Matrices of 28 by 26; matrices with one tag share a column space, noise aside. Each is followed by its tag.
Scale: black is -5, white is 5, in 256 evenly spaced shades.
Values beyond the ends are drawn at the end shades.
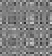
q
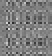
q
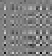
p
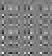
p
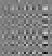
p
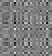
q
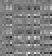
p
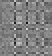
q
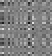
q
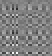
p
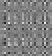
q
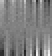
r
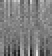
r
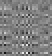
p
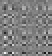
p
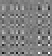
p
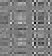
q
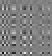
p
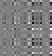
q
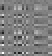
p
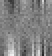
r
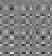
p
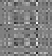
q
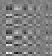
p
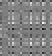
q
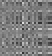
q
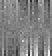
r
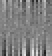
r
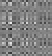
q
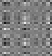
q
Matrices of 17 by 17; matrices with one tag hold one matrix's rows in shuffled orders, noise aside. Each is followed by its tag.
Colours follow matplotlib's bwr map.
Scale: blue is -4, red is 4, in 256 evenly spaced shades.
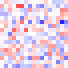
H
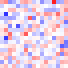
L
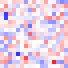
L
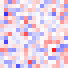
L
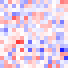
H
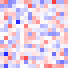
L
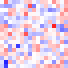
L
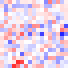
H
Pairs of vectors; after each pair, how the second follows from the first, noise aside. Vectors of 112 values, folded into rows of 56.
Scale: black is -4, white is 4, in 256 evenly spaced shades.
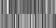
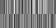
shuffled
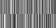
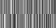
copied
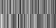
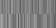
shrunk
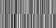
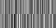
copied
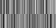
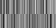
copied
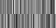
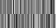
copied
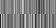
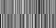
copied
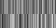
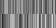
copied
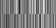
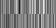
copied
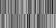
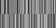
shuffled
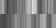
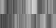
copied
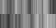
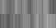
shrunk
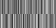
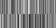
shuffled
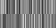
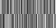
shuffled
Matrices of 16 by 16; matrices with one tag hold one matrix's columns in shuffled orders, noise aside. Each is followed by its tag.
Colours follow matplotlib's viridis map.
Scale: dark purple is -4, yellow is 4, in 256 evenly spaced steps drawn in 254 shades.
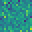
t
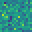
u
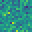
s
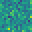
t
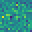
u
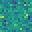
u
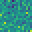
s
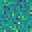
s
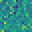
s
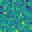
s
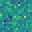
u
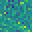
s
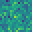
t
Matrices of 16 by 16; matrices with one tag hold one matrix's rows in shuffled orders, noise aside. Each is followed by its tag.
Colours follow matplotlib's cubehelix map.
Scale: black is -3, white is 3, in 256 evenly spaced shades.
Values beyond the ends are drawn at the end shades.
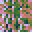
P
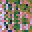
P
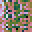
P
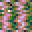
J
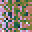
P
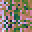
P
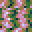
J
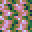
J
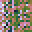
P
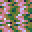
J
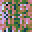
P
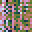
P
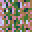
P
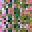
P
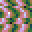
J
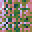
P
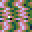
J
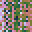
P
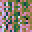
P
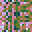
P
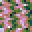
J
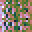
P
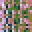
P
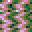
J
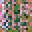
P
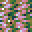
J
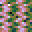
J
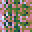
P
